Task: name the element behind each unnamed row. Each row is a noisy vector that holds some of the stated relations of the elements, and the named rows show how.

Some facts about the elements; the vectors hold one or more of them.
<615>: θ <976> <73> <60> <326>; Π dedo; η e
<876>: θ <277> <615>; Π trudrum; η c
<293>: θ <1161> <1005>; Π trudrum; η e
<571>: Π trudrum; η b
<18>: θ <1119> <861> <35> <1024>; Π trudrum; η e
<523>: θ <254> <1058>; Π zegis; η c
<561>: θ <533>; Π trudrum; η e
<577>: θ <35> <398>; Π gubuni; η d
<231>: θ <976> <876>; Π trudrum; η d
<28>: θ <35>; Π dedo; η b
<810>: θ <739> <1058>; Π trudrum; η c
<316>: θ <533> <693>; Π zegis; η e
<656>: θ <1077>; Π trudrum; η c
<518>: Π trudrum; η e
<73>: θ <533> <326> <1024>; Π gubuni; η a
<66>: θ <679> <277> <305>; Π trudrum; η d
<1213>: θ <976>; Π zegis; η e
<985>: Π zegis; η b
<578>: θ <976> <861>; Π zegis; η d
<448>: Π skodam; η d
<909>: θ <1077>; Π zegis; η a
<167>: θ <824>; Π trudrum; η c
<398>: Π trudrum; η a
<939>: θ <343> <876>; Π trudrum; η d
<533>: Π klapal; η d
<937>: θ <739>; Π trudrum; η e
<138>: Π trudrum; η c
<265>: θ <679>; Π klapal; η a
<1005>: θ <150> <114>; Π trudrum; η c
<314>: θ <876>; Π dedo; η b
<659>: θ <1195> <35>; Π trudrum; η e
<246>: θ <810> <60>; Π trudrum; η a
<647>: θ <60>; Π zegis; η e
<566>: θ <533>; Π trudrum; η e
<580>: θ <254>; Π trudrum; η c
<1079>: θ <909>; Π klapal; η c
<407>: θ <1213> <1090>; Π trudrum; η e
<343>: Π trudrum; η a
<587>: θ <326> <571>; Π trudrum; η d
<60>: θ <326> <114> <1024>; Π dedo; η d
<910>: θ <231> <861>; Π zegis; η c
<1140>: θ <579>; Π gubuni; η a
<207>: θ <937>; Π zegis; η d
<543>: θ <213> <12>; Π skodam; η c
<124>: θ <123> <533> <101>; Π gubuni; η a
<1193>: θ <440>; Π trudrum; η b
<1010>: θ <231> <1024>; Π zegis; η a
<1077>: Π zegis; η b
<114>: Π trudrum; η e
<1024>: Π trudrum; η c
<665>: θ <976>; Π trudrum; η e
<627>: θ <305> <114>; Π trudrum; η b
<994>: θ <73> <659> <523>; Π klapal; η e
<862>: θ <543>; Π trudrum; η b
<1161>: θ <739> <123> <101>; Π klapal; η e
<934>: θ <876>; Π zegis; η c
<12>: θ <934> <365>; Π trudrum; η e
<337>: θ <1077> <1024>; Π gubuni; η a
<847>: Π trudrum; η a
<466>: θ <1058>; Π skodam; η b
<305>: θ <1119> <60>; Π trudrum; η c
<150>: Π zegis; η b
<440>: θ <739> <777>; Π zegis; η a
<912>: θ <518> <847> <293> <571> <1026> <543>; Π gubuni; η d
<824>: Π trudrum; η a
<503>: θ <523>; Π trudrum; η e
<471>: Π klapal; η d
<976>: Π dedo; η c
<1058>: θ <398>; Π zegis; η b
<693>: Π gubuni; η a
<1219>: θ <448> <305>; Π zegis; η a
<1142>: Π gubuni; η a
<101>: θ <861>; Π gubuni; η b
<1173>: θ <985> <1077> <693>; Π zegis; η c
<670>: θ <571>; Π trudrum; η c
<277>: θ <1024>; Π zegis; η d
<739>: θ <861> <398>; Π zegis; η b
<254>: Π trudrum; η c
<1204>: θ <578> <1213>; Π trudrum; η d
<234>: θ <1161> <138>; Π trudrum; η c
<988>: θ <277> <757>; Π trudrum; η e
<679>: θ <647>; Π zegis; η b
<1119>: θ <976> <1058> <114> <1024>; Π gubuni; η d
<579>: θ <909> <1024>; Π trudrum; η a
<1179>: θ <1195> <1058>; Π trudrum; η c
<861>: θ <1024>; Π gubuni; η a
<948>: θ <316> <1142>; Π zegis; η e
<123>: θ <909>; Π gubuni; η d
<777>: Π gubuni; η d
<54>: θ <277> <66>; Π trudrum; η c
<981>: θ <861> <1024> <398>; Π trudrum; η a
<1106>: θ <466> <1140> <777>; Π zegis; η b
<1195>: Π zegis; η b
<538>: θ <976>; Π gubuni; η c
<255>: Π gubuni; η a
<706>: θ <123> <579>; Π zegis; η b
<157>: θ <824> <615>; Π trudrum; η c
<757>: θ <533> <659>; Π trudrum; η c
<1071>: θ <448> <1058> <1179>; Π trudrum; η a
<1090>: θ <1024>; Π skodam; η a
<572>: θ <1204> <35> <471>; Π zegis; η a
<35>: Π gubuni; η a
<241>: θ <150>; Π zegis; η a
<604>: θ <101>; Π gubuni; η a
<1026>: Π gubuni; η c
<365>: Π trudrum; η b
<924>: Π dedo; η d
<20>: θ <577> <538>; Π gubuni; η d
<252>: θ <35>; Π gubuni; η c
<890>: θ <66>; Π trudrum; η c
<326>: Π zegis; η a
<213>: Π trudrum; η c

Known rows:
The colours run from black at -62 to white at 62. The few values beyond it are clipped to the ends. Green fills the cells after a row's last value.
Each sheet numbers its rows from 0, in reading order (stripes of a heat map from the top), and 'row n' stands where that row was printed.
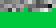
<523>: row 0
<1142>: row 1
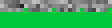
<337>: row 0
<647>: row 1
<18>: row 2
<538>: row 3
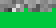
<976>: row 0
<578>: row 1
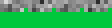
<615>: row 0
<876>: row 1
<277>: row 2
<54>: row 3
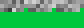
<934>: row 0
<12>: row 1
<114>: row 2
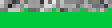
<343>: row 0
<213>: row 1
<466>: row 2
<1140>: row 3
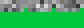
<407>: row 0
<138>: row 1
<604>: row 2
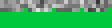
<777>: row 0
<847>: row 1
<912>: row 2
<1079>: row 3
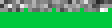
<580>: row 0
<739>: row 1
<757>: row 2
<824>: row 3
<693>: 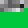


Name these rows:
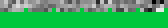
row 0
<365>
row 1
<207>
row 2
<627>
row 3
<670>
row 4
<252>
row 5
<167>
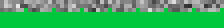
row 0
<150>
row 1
<448>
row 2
<1195>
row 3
<1173>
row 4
<679>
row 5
<579>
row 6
<948>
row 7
<326>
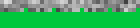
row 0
<1161>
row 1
<293>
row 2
<518>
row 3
<1193>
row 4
<1024>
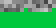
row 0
<994>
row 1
<35>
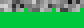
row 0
<241>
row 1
<1077>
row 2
<157>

